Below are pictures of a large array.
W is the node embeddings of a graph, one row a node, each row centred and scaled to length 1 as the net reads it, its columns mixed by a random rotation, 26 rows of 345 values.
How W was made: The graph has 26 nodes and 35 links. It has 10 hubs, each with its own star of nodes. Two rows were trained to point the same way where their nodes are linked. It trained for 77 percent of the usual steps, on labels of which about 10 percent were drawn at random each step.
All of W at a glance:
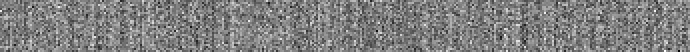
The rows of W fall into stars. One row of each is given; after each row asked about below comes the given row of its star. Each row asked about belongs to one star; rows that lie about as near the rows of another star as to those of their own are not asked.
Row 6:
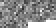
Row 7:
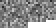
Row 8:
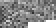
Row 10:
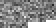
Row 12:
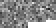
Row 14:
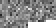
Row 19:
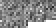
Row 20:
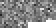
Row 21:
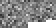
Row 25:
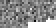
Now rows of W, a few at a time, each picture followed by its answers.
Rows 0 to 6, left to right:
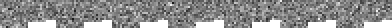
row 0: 12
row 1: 8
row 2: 10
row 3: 6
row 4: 25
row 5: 19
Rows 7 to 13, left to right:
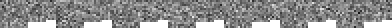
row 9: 8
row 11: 21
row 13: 7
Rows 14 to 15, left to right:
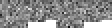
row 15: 19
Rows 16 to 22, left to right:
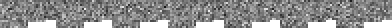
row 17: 14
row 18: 14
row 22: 20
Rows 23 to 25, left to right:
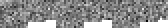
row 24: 7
